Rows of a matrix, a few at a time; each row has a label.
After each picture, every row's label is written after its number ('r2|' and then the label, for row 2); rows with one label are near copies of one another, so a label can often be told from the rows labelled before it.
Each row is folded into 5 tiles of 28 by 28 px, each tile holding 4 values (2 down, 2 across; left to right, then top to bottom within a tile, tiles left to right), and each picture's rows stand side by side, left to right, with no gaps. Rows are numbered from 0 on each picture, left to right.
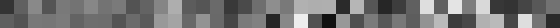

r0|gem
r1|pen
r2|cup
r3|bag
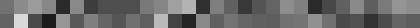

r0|cup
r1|cup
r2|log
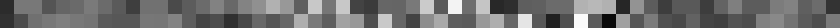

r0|gem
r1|log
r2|bag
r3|bag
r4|cup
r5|gem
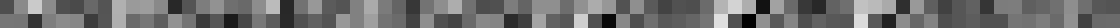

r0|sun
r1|log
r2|gem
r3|sun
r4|cup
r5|cup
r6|cup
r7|gem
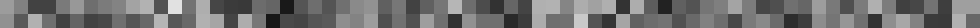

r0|log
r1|bag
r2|gem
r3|sun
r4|cup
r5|sun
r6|sun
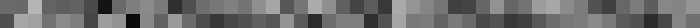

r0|pen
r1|log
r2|sun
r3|log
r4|log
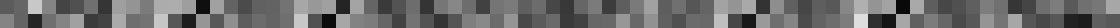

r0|sun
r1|cup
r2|cup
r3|gem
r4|gem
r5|cup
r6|cup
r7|log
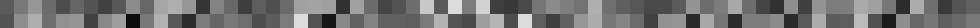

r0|pen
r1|cup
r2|cup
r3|bag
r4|pen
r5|sun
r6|cup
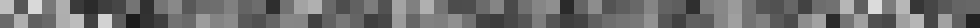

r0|bag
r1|gem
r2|sun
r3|log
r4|gem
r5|pen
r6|bag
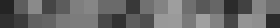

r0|gem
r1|pen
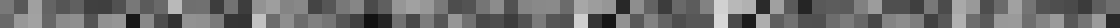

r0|pen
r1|sun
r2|log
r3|log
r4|cup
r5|cup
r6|sun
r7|pen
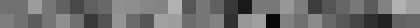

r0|sun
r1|pen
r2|log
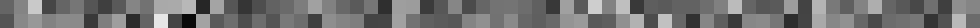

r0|pen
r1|cup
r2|sun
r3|gem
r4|bag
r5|sun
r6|sun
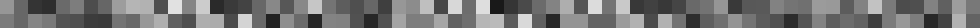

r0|log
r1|bag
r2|sun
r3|bag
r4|bag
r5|log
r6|sun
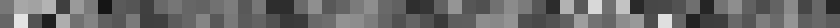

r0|cup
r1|gem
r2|gem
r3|gem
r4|bag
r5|gem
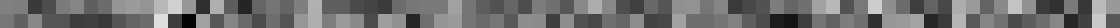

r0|log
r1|cup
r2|pen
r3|pen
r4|sun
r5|log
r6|sun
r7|sun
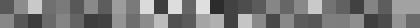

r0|sun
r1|bag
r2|sun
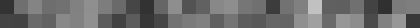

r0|gem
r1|gem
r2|pen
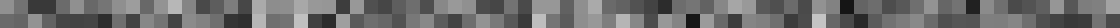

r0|log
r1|sun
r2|cup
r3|sun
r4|pen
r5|sun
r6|gem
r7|log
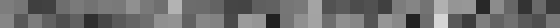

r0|log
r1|pen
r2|pen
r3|cup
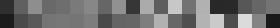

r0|gem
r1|bag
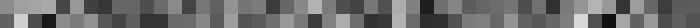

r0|cup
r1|gem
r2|sun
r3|gem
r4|cup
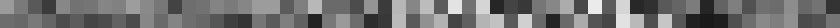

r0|log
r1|log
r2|sun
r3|bag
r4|bag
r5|gem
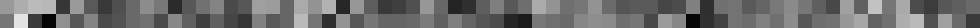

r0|cup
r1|log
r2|cup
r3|log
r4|pen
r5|gem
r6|bag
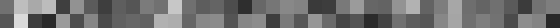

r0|cup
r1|pen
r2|log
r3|pen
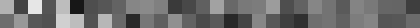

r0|bag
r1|log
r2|gem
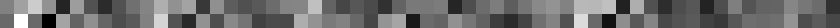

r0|cup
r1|cup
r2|pen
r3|log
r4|cup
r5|gem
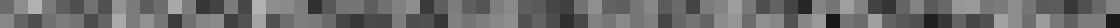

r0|sun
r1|sun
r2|log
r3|gem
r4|gem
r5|pen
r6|log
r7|pen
